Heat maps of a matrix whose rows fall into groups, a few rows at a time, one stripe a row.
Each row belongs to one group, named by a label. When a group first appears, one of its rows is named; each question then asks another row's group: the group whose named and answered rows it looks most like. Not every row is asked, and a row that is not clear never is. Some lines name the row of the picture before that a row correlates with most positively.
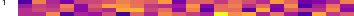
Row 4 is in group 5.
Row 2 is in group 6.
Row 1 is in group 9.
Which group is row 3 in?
6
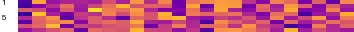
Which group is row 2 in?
6
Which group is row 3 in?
6
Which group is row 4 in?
9
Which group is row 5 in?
5
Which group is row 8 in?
6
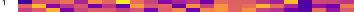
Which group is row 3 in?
5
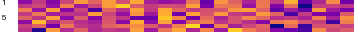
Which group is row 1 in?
6
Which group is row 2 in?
6
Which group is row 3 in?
5
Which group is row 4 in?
9
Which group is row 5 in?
5
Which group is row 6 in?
9
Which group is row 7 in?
6
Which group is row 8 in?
5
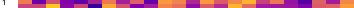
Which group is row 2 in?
5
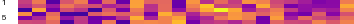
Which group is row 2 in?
9
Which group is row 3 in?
9
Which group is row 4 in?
5
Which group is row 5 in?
5
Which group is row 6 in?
5
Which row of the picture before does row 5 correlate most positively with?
1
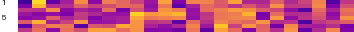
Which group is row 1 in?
9
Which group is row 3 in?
5
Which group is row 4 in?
5
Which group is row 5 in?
5
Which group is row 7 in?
6
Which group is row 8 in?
6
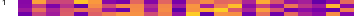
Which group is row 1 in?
9
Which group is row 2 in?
6
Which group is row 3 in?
9
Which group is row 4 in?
6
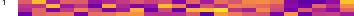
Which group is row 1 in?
9
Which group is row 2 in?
5
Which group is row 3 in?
9
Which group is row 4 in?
6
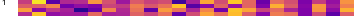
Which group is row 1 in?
9
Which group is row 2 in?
5
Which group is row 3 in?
5
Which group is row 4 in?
9
